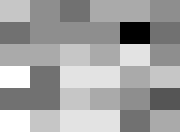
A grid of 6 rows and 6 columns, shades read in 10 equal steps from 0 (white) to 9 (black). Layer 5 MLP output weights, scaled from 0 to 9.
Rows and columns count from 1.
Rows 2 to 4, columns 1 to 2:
5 4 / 3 3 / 0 5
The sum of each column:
15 23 15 15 25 24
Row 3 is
3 3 2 3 1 4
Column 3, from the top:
5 4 2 1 2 1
